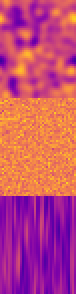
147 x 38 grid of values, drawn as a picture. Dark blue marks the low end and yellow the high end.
It is made of 3 by 1 panels. Panel 1,1: middling, blotchy, strong in contrast. Panel 2,1: high, fine-grained. Panel 3,1: low, streaked downward.
